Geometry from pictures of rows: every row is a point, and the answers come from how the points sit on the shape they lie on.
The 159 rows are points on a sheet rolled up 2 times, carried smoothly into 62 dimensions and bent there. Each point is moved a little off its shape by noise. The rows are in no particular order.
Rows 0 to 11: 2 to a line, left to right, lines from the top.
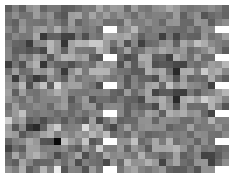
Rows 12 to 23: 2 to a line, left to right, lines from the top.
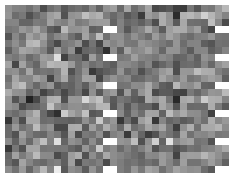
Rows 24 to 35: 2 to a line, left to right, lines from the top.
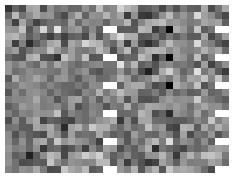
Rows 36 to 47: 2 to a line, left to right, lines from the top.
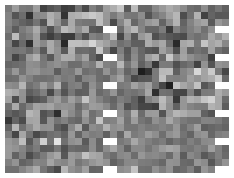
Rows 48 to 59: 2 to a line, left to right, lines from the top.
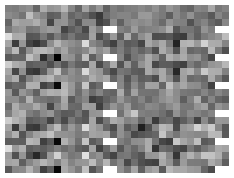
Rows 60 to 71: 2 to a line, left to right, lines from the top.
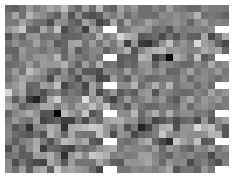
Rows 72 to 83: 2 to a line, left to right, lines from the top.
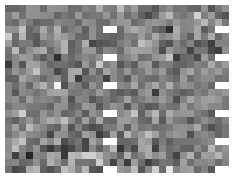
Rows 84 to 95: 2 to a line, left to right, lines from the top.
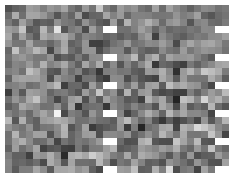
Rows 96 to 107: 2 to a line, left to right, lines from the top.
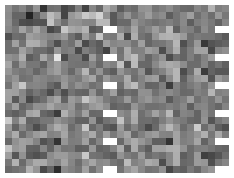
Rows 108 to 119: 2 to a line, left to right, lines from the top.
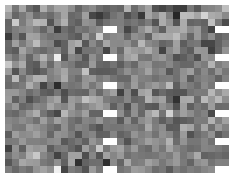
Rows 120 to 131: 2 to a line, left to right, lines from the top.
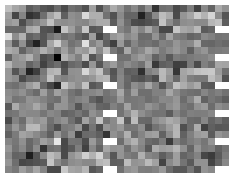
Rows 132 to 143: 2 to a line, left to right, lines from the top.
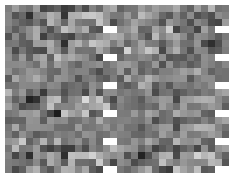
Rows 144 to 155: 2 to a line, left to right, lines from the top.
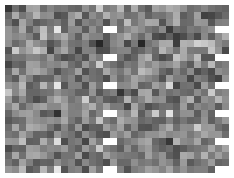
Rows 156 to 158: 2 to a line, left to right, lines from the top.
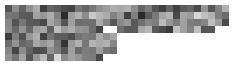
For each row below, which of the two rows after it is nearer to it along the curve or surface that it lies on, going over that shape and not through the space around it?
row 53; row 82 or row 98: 82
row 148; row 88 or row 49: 88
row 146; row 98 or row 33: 98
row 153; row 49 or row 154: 49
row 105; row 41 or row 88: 88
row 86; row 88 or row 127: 88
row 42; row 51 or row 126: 126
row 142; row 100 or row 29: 29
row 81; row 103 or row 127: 127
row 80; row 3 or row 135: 135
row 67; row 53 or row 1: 1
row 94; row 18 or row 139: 18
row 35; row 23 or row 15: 23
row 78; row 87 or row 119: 119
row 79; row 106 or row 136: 136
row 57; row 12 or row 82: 82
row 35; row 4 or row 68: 4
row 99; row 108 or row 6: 108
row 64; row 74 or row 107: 107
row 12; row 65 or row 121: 65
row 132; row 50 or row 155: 50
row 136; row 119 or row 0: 119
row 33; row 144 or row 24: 144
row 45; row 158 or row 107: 107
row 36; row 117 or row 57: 57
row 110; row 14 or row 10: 10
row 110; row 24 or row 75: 24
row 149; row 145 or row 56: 145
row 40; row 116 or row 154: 116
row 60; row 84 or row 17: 84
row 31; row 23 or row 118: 23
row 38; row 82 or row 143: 82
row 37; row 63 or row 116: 116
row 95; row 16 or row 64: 64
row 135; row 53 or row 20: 20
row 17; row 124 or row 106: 106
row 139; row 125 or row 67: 67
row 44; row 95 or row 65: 95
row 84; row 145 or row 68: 145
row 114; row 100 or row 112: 112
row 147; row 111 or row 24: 24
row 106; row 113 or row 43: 113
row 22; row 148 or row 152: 148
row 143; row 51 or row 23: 51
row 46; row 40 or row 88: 40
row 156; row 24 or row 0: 24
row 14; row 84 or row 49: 84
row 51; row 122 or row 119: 122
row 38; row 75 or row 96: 96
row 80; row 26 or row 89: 89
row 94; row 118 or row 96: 96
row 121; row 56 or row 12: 56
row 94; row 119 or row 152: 152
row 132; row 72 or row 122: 122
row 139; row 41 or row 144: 144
